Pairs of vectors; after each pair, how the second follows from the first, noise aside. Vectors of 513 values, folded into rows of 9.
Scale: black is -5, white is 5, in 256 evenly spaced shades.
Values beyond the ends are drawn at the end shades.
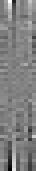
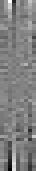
copied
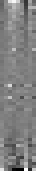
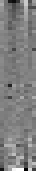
negated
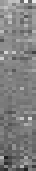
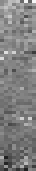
copied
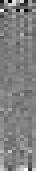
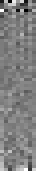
copied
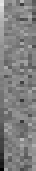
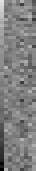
copied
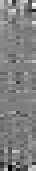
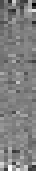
negated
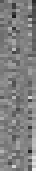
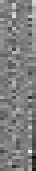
negated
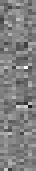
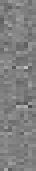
shrunk
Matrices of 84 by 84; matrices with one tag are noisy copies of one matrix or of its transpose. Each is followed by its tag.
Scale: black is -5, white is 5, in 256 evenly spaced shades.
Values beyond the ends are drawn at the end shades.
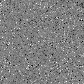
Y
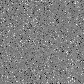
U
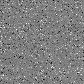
U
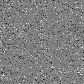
U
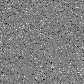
U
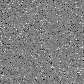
U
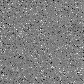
U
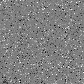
Y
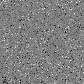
Y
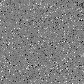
Y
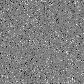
U
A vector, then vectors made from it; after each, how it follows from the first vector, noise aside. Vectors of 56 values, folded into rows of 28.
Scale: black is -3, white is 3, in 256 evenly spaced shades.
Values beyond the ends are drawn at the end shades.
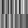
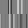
partly zeroed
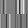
partly zeroed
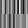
negated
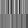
partly zeroed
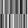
wrapped around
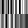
scaled up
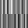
wrapped around
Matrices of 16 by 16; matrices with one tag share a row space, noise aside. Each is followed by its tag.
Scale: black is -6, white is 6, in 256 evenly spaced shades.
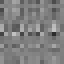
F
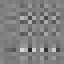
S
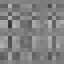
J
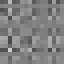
J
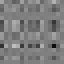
F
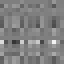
F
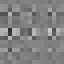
J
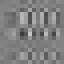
S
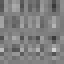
F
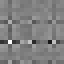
J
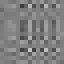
S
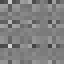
J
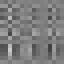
J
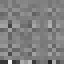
J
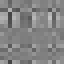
J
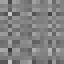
J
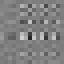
S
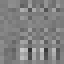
S
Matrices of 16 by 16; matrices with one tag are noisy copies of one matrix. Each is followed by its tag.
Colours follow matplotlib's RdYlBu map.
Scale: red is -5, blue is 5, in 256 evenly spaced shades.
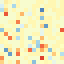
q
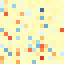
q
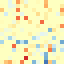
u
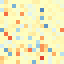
q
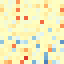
u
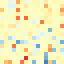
u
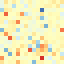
q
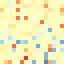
u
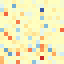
q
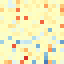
u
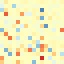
q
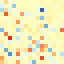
q
